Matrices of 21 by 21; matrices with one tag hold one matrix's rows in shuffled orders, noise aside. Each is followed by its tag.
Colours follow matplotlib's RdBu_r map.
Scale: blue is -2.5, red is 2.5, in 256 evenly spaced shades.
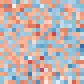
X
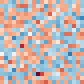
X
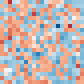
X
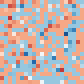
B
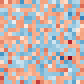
B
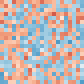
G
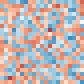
B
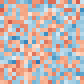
X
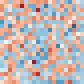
G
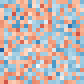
X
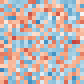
B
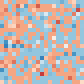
G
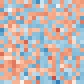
G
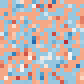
B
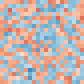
B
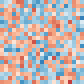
G
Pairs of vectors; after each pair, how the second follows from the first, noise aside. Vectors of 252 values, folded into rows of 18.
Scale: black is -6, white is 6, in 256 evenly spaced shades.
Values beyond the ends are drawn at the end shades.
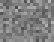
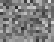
scaled up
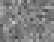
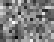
scaled up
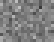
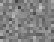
sign-scrambled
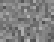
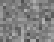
sign-scrambled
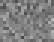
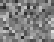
scaled up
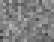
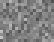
sign-scrambled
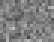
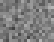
sign-scrambled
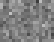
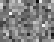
scaled up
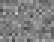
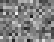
scaled up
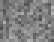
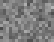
sign-scrambled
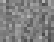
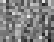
scaled up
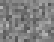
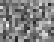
scaled up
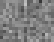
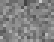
sign-scrambled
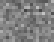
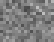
sign-scrambled
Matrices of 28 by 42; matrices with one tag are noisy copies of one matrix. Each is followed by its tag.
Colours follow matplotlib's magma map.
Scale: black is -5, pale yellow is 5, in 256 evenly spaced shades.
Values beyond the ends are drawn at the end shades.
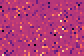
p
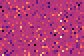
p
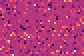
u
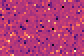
u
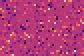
u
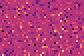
p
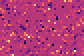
u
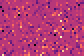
p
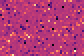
u
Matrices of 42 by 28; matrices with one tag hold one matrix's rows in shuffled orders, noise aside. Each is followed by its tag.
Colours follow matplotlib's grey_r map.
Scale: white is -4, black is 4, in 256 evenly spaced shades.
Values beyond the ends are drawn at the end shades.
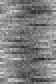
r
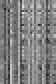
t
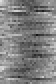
r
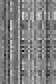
t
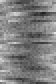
r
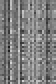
t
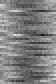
r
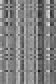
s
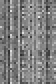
t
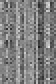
s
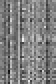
t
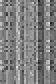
s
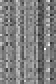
s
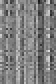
s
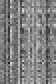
t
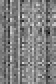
t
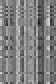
s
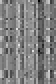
s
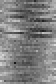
r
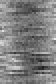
r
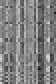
s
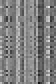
s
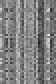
s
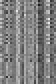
s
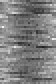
r
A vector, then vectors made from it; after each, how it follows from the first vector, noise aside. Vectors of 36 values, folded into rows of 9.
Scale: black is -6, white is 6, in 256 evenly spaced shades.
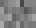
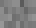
shrunk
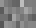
negated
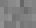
shrunk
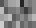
scaled up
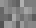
negated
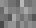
negated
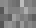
negated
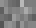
negated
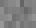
shrunk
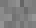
shrunk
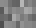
negated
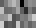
scaled up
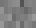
shrunk
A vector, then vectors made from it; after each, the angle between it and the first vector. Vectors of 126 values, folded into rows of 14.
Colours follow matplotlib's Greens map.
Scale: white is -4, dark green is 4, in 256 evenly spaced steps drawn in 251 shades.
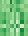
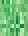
nearly opposite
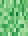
partly opposed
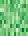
partly aligned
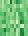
nearly parallel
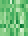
nearly opposite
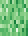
partly aligned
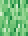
orthogonal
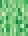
orthogonal
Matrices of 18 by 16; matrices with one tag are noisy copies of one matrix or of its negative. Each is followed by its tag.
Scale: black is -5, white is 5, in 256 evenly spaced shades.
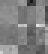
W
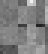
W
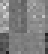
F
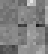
W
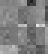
W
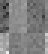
F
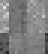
F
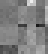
W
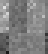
F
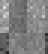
F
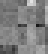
W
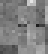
W
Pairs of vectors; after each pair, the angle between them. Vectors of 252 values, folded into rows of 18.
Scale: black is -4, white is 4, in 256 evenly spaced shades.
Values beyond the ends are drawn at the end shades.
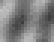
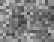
partly aligned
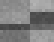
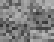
partly aligned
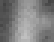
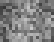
partly aligned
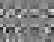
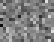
partly opposed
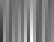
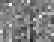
partly opposed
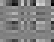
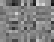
nearly parallel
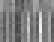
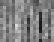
nearly opposite
